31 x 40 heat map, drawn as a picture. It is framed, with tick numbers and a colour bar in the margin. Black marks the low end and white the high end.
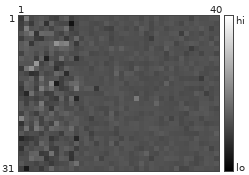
On average the colour sits 30% of the way up the scale. Neither half mirrors the other. The grain is fine, like static. No regular stripes run through it. A vertical seam about 30% of the way across splits the table, and the right part is calmer. No overall slope runs across the table.
